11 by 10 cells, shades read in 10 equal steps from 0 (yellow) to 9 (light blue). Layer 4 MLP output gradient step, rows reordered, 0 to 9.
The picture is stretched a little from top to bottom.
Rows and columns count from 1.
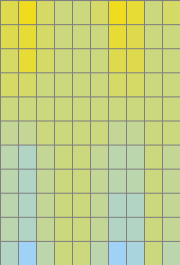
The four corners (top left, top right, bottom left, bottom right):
2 3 7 6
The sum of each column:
50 51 47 44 44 49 50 51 44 49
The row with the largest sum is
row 11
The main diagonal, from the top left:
2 1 3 4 4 4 6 6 4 5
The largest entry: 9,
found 2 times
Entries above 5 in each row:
0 0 0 0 0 0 4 4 4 4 7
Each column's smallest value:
2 0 3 4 4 3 0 1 4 3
